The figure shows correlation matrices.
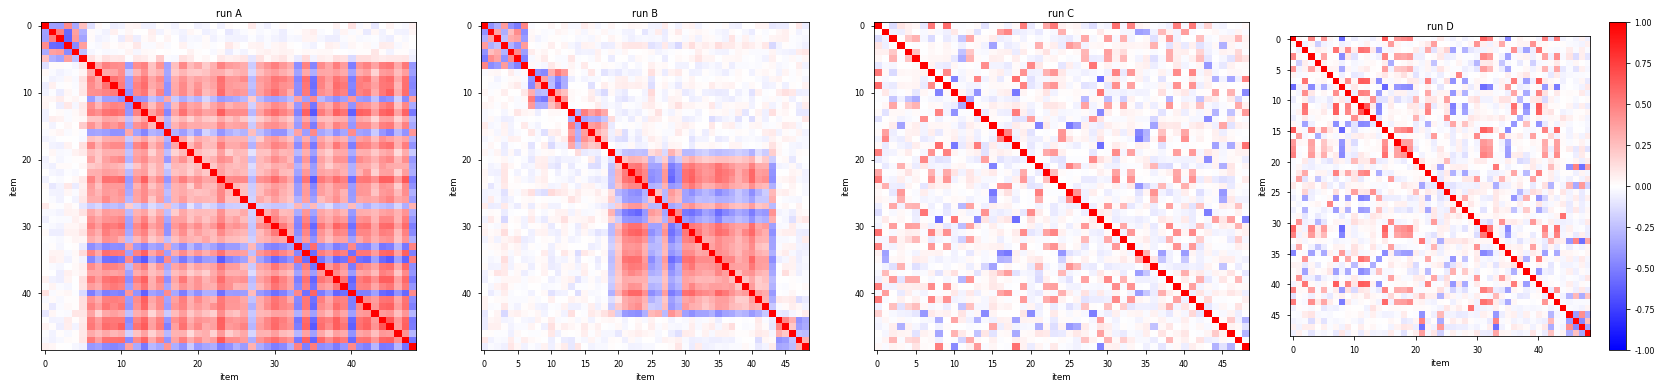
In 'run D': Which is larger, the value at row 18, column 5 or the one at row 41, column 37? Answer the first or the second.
the first
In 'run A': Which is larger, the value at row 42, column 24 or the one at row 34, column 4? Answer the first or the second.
the first
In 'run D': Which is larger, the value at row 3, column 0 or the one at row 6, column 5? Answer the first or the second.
the first
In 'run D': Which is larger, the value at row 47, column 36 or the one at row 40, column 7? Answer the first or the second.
the second
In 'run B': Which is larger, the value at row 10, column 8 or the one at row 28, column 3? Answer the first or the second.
the second
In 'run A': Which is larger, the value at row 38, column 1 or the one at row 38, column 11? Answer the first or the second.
the first
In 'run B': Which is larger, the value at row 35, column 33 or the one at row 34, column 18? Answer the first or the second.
the first
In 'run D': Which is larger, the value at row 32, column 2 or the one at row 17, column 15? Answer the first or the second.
the second
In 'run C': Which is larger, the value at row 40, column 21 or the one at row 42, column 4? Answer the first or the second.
the second
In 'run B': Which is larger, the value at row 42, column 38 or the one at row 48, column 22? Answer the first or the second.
the first
